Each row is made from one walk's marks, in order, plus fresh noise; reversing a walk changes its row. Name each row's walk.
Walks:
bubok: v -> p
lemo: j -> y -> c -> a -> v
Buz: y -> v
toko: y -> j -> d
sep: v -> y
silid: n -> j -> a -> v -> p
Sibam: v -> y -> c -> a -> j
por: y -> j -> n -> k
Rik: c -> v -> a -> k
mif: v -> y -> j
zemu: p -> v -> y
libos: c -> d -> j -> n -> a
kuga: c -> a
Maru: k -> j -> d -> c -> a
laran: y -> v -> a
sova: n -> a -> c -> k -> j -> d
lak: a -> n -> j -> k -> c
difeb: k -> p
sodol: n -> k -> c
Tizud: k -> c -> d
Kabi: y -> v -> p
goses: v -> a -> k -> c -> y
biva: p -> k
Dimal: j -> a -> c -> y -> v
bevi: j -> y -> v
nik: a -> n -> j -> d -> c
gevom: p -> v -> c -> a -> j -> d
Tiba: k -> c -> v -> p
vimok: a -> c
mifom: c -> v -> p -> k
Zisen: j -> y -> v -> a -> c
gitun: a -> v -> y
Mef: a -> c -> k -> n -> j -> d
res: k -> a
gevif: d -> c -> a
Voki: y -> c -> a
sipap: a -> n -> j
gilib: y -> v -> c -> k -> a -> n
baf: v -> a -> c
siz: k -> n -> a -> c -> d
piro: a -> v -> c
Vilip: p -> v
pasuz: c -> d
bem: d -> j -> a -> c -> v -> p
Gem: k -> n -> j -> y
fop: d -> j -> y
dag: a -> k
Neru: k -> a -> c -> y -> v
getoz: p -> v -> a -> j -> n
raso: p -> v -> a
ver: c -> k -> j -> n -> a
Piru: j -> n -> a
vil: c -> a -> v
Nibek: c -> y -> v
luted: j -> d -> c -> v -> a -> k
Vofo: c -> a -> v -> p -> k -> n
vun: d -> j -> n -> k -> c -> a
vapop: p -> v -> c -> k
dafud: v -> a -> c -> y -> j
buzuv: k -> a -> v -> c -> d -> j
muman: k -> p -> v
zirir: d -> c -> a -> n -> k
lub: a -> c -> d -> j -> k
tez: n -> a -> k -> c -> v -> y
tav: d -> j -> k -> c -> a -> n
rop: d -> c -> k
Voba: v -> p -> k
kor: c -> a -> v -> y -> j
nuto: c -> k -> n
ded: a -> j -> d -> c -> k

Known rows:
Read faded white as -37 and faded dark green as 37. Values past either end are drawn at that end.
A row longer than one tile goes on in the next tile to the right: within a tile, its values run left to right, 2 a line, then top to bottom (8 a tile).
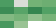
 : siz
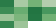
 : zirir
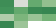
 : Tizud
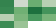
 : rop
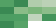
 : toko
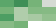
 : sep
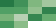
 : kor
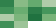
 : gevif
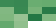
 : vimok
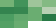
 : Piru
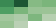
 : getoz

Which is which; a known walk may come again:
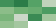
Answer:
baf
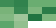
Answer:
vimok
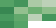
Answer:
toko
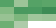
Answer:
res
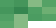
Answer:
lak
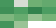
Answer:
siz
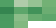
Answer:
tez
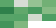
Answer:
Gem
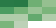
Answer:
gevom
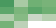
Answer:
muman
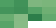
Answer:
nik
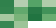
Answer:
zirir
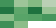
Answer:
vun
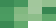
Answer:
Voki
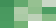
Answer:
gilib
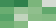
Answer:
Sibam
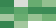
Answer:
Tizud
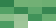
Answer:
Mef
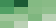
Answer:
getoz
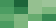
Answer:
Dimal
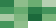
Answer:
gevif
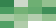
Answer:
Tiba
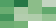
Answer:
laran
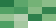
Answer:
Vofo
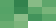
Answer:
sipap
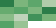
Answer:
Rik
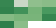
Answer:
ver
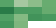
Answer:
sova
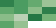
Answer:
vil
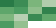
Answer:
kor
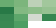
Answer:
por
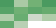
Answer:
difeb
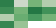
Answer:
rop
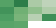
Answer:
bevi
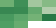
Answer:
Piru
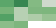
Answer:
sep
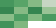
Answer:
fop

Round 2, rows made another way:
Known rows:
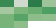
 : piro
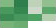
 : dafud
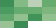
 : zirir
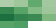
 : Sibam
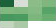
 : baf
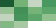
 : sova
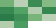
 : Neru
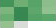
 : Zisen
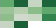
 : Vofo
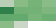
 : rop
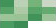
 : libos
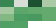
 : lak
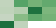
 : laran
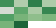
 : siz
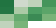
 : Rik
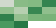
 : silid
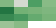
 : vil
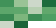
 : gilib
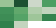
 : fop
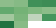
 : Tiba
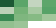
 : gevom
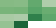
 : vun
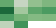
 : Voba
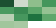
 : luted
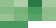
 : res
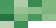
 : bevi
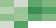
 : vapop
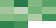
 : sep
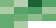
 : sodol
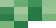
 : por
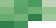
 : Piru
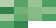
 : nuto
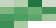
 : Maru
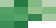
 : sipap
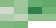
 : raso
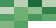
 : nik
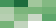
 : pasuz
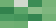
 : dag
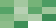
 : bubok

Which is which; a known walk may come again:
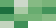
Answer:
Voba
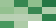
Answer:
Kabi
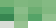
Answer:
Buz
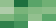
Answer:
gitun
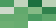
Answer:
nik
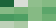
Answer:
baf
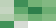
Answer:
Voki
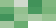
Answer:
Vilip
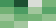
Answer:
kor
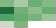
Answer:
Nibek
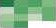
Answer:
Tizud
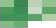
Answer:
dafud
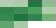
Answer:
lemo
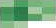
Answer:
Dimal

